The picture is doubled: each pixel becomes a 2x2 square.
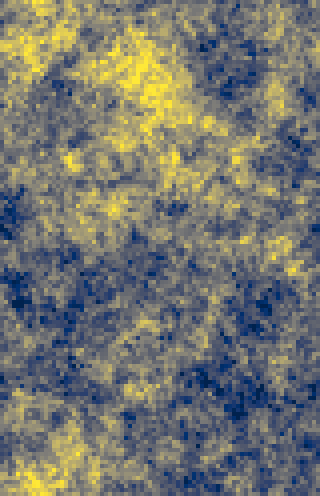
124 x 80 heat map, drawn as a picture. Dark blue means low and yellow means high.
The halves do not mirror each other. The field is mottled with small blotches. The ninth with the highest average is the top middle. There are no regular stripes. The ninth with the lowest average is the bottom right.
